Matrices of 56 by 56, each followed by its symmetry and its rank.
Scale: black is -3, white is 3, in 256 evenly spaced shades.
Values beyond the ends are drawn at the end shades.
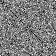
symmetric, full rank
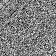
symmetric, full rank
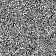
antisymmetric, full rank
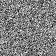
antisymmetric, full rank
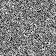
symmetric, full rank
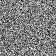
antisymmetric, full rank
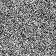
antisymmetric, full rank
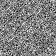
symmetric, full rank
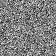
antisymmetric, full rank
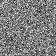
symmetric, full rank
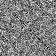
symmetric, full rank
